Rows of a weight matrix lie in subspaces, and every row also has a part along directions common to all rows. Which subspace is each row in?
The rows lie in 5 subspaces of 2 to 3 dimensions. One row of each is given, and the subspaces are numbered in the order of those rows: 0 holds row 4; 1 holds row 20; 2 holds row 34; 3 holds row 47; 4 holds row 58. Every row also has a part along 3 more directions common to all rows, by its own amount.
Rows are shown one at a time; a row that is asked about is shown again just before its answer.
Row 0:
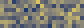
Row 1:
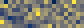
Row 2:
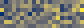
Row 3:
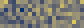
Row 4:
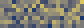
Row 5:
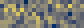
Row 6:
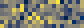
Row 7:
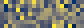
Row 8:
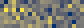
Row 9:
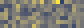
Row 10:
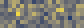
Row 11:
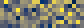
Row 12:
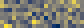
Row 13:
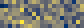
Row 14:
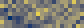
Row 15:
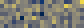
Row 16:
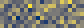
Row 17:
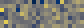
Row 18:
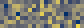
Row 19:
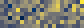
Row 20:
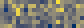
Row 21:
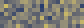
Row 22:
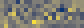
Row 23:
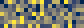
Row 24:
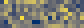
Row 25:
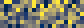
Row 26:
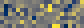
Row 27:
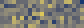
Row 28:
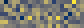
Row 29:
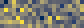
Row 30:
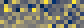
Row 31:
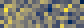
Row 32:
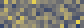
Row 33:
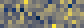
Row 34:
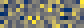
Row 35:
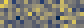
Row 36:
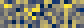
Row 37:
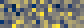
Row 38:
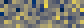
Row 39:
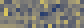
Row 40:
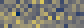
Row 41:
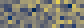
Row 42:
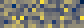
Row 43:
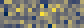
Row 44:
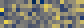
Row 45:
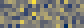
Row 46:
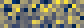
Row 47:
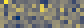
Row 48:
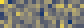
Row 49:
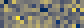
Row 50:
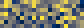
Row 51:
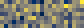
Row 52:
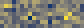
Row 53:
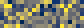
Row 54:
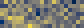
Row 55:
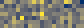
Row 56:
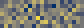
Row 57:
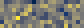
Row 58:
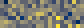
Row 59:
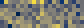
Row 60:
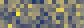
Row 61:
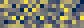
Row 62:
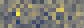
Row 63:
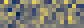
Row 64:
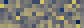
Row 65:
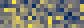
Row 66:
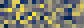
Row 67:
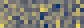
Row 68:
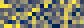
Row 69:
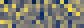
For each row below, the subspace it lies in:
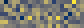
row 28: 4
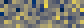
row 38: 3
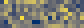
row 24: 1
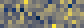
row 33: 2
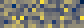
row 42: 0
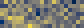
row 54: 4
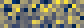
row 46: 1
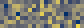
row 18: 4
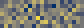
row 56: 0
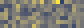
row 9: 3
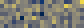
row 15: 0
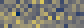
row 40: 1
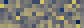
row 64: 4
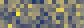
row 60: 1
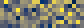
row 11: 4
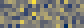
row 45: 4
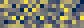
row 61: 0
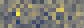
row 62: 1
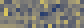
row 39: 3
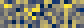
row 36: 0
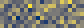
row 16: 0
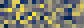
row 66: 1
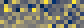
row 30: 4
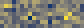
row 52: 0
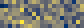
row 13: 4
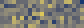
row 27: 0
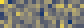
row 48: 2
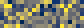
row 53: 2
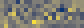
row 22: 1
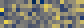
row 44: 3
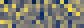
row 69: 2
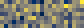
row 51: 0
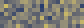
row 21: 3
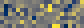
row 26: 2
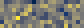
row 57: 4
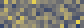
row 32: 4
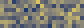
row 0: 0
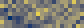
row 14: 4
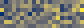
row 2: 3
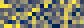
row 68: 1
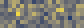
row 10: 1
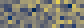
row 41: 3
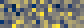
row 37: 2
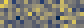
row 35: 3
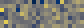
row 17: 3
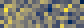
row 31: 2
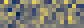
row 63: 1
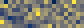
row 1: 4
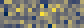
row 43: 3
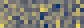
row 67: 3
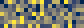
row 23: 0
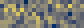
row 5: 2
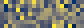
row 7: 2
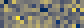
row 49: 3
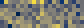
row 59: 1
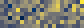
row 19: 3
